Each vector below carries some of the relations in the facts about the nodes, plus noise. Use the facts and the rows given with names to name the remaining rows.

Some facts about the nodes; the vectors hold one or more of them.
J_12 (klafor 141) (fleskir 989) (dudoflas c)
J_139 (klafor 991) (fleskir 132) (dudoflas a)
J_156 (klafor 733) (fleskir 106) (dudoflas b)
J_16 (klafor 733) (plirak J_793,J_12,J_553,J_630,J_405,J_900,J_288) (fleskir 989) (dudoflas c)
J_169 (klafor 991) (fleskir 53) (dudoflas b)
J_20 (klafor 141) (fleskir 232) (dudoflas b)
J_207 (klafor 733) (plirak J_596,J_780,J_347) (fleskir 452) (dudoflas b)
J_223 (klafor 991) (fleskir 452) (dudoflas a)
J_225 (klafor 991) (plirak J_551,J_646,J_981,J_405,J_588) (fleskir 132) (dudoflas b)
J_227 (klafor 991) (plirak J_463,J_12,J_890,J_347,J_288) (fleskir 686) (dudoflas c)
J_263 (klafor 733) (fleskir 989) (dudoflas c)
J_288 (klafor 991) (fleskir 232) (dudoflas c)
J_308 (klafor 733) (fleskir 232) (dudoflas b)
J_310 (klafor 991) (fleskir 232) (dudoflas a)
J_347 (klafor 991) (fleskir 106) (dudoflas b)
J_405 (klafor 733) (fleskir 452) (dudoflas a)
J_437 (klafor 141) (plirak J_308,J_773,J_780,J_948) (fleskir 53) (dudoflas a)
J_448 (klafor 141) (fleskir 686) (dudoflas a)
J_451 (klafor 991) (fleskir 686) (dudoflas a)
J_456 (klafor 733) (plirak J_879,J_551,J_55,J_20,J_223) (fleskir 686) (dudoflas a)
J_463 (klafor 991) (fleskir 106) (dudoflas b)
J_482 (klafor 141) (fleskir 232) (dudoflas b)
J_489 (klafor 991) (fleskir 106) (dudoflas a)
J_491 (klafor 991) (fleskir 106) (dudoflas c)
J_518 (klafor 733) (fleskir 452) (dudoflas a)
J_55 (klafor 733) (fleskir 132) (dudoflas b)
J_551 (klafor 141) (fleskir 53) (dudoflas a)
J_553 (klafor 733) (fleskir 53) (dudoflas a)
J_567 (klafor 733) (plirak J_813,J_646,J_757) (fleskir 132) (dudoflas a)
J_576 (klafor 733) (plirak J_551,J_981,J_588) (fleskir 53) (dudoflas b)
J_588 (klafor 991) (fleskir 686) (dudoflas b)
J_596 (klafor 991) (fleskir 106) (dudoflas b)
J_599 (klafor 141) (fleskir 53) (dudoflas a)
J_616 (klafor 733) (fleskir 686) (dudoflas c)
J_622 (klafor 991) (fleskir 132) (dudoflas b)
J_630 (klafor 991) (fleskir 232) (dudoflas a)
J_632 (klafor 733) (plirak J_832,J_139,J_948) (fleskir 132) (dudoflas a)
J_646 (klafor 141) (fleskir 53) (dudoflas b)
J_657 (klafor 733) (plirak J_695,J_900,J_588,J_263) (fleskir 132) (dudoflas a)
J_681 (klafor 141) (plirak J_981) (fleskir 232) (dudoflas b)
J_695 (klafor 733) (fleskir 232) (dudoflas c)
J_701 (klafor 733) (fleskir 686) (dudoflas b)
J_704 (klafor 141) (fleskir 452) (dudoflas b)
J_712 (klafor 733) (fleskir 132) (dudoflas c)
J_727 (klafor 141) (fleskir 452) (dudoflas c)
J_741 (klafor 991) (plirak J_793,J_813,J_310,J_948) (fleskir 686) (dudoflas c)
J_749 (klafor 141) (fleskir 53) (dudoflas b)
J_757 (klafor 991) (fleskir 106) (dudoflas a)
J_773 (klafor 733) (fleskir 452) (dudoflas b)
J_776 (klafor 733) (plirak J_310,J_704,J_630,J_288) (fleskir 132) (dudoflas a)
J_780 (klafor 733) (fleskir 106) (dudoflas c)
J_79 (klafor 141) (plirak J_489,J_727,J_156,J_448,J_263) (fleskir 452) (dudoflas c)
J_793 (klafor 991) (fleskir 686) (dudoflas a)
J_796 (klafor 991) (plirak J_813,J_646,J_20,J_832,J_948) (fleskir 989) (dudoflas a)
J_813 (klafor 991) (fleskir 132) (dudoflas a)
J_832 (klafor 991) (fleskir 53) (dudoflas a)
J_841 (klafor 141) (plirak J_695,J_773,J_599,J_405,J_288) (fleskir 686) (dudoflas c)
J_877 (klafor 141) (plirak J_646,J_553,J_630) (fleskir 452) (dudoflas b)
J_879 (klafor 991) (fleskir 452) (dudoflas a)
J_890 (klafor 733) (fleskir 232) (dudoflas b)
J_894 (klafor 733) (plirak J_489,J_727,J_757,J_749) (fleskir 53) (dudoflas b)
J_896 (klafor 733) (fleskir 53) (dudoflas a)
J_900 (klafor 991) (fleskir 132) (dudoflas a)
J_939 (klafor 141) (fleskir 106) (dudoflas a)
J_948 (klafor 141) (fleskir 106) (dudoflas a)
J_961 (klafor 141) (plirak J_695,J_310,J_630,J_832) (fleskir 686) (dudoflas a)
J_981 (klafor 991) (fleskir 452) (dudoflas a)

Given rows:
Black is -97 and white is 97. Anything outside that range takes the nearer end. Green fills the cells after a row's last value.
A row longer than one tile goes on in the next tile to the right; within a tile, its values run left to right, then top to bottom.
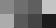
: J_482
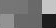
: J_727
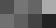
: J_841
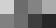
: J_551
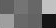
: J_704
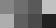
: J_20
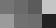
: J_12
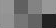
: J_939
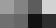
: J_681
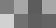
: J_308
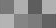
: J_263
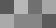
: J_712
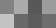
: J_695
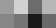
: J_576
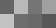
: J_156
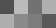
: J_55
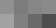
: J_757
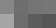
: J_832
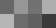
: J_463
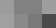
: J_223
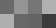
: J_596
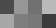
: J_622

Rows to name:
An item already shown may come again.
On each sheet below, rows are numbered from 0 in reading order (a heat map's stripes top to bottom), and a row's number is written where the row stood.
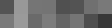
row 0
J_567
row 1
J_961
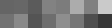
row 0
J_796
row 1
J_588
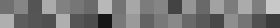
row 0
J_288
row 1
J_749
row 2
J_657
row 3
J_227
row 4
J_588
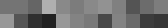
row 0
J_646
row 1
J_451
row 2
J_437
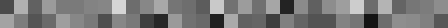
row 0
J_207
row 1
J_793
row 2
J_551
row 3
J_12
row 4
J_491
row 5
J_741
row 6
J_576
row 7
J_813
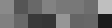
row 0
J_437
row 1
J_727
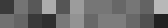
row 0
J_877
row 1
J_567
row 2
J_79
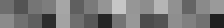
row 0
J_948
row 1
J_599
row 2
J_981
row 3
J_448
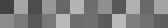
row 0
J_16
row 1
J_780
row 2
J_773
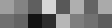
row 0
J_681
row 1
J_773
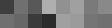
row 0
J_877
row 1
J_405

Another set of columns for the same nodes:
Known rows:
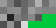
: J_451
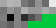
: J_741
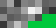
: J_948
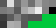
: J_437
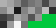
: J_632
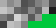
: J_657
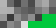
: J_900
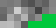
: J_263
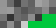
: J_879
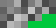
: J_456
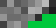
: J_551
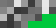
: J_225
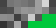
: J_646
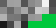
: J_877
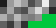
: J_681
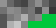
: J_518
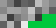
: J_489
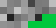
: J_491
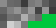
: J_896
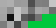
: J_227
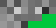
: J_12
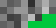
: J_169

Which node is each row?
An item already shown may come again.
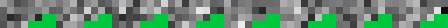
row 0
J_832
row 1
J_456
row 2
J_796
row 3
J_948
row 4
J_712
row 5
J_16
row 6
J_169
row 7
J_207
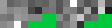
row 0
J_712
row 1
J_576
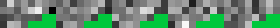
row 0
J_437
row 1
J_599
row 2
J_939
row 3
J_567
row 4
J_622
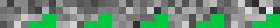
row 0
J_55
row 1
J_695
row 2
J_12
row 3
J_727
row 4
J_894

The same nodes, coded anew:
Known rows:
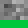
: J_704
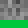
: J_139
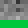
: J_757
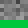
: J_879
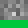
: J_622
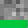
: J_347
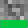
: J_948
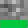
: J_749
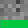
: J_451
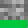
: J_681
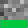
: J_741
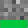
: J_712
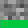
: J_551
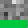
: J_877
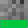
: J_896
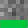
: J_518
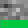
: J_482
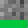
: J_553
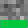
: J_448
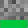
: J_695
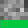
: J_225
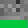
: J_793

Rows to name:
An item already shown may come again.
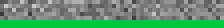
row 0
J_741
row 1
J_741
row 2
J_12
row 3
J_448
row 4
J_894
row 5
J_169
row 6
J_156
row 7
J_156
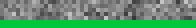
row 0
J_622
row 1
J_657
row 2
J_588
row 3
J_961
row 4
J_567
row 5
J_288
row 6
J_207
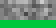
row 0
J_12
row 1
J_646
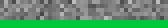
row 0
J_695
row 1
J_456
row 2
J_780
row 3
J_939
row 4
J_773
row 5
J_55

